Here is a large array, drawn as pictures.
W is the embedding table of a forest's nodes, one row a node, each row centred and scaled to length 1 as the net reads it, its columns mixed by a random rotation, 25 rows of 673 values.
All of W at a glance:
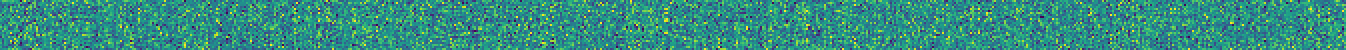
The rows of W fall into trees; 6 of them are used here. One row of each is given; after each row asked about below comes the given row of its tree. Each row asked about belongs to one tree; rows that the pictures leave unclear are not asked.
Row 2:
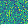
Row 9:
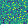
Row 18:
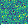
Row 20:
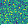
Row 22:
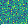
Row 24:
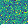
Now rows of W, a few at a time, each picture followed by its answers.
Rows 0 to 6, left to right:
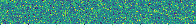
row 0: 18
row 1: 24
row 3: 20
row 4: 9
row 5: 20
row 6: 9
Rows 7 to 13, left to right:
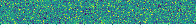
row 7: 2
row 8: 18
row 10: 9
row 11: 24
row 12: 20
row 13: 22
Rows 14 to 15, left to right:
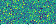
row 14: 22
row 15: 18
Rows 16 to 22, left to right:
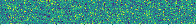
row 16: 9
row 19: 2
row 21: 2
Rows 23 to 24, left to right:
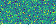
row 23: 2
